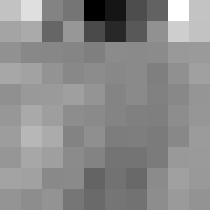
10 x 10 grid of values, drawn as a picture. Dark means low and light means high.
A horizontal seam about 20% of the way down splits the table, and the bottom part is calmer. There are no regular stripes. There is no overall slope. No row or column stands out. The ninth with the lowest average is the top middle. The top right is the ninth with the highest average.
